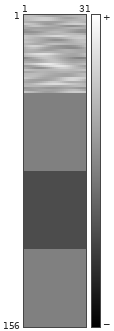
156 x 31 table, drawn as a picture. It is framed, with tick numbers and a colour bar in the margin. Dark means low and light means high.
It is made of 4 by 1 panels. Panel 1,1: high, streaked across. Panel 2,1: middling, flat. Panel 3,1: low, flat. Panel 4,1: middling, flat.
